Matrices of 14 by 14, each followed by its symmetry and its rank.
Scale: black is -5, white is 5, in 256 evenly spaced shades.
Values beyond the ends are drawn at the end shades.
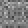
neither, rank three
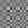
symmetric, rank one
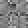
neither, rank three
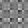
symmetric, rank one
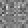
neither, rank three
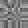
antisymmetric, rank two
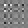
symmetric, rank one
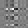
neither, rank one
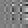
neither, rank one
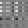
neither, rank one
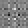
antisymmetric, rank two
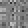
neither, rank three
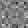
antisymmetric, rank two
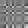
symmetric, rank one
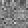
neither, rank three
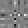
antisymmetric, rank two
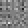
antisymmetric, rank two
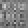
neither, rank three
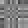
symmetric, rank one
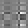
neither, rank one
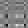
neither, rank one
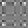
symmetric, rank one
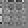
antisymmetric, rank two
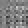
antisymmetric, rank two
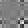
symmetric, rank one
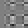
neither, rank one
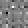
antisymmetric, rank two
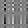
neither, rank one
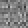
neither, rank three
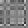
symmetric, rank one
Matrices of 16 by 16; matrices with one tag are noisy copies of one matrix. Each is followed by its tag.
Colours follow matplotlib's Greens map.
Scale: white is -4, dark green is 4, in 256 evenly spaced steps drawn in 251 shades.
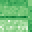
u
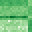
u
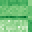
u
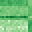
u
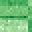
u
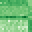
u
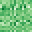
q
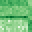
u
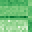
u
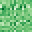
q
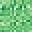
q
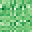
q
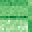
u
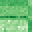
u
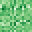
q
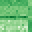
u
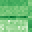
u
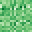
q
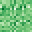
q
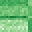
u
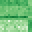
u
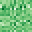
q
